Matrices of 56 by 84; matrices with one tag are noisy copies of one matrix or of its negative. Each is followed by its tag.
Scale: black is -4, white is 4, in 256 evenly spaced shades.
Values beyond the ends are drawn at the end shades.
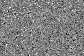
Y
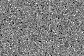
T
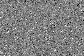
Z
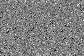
Z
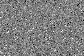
Z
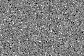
T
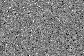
Y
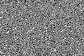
Z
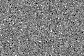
T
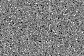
T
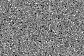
T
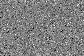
Z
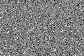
Z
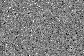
Y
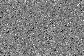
Z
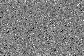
Z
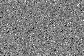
Z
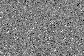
Z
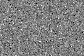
T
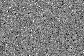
Y
